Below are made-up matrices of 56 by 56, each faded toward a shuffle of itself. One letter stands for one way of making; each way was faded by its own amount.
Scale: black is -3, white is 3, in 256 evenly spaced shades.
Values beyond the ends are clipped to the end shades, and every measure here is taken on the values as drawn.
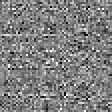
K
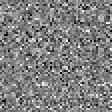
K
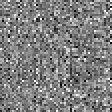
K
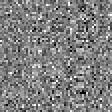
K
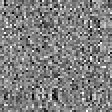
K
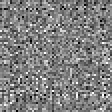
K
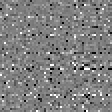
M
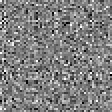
K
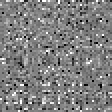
M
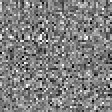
K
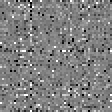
M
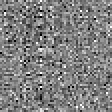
K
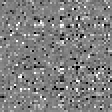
M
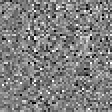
K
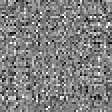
K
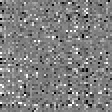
M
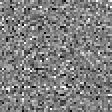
K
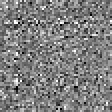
K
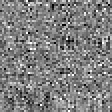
K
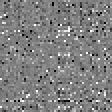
M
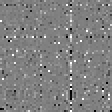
M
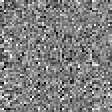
K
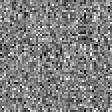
K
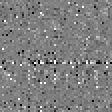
M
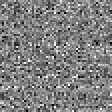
K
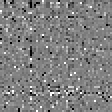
M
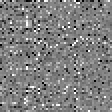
M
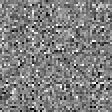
K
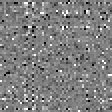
M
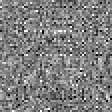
K
